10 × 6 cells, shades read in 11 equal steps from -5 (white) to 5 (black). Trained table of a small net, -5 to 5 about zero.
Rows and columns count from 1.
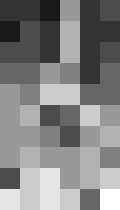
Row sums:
14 13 10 5 -5 -4 -3 -7 -11 -18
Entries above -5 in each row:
6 6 6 6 6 6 6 6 6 5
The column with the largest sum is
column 5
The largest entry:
4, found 2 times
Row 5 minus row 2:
-5 -2 -6 -1 -2 -2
